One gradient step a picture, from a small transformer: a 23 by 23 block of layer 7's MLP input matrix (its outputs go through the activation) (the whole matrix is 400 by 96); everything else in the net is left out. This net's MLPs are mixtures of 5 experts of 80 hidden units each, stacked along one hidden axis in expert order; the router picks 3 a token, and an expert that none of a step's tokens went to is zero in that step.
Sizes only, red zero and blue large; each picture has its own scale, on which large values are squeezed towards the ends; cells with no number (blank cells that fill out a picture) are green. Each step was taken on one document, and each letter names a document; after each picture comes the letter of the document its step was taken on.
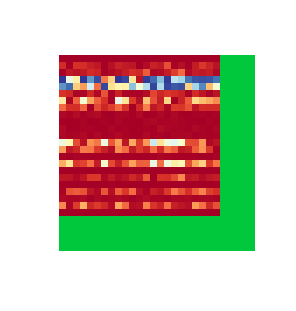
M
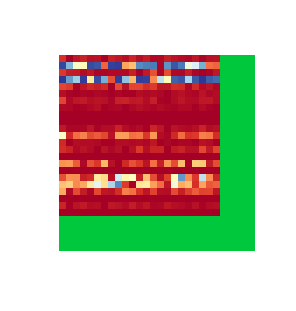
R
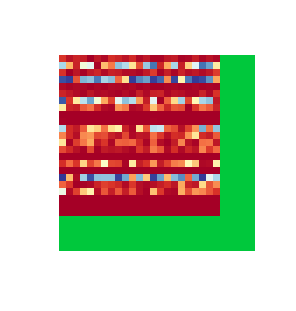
R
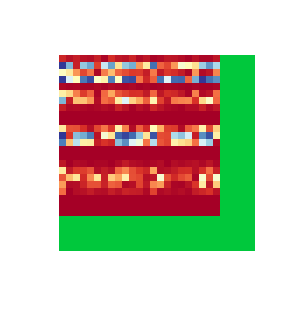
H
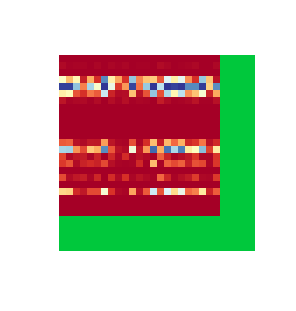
M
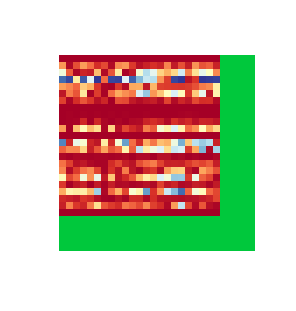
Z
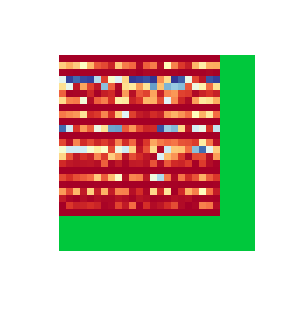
M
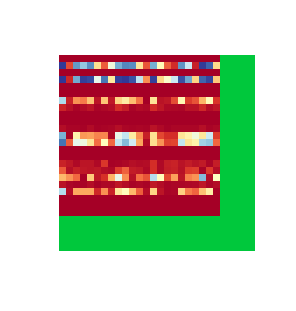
H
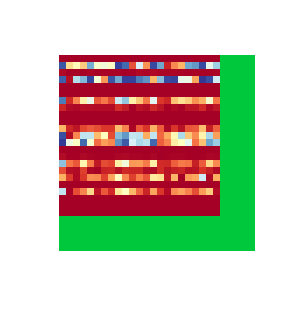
H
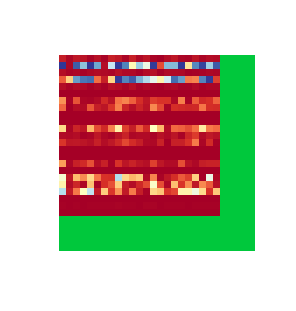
R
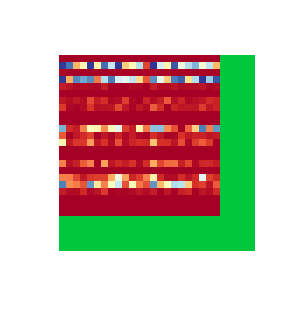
R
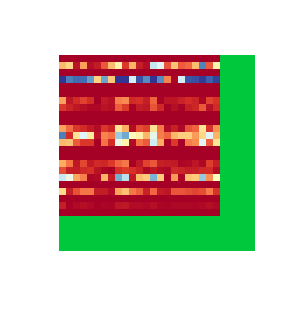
H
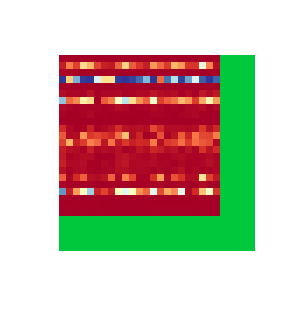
H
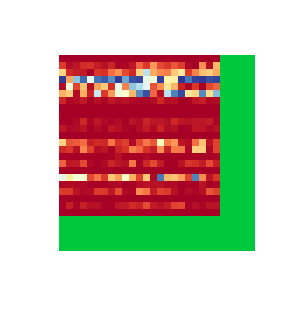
Z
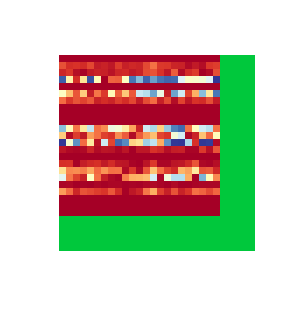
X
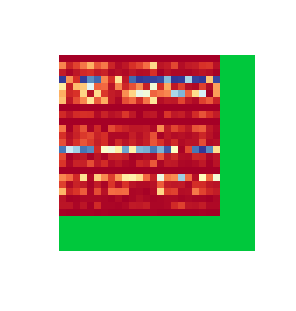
Z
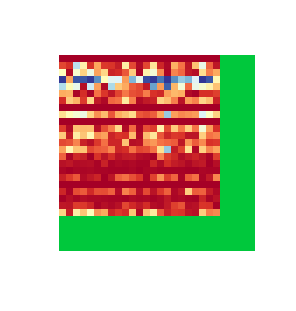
M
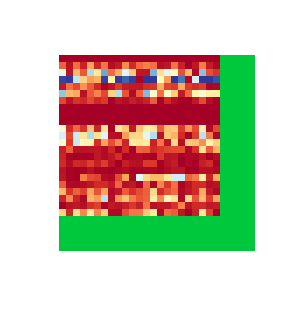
Z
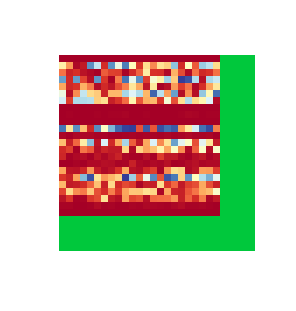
Z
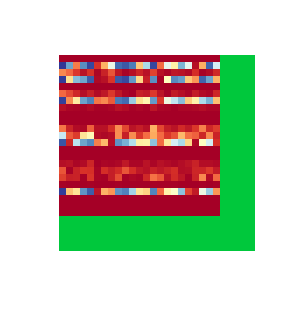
H
